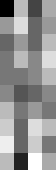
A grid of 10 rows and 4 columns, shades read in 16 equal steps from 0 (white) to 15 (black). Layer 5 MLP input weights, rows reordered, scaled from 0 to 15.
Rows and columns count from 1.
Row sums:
35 23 28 21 27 33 26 18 21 22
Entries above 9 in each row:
2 0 0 0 0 1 0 0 0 1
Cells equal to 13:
1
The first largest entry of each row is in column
1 3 1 1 1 2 2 2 2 2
